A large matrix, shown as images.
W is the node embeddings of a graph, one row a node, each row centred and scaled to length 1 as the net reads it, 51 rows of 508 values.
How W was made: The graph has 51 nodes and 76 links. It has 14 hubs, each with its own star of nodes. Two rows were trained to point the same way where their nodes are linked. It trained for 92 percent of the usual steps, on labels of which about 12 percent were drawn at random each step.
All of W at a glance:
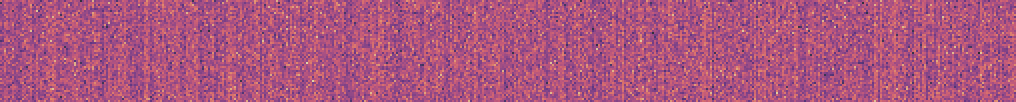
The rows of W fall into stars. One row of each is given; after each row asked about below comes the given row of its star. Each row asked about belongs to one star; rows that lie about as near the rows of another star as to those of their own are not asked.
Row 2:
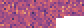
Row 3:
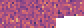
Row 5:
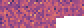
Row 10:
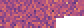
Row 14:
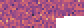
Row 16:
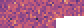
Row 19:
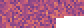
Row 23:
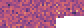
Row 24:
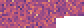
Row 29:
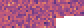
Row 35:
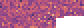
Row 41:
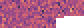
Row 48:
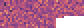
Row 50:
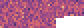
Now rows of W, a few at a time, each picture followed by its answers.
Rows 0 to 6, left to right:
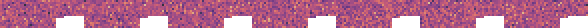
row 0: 3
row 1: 2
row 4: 10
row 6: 23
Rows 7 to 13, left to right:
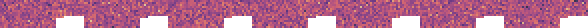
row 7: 19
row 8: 23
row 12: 35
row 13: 2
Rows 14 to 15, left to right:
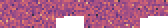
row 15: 24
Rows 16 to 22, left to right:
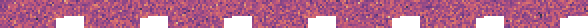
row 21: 5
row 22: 16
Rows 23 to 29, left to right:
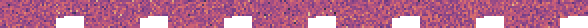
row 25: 16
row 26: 10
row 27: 48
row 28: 3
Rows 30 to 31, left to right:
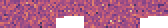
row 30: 14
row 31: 19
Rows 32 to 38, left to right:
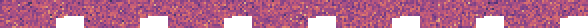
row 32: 16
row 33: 29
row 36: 24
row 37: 24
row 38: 14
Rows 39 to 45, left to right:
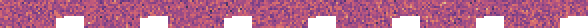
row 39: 29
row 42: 16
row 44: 3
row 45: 2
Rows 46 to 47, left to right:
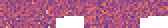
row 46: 48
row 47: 23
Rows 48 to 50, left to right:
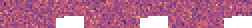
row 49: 3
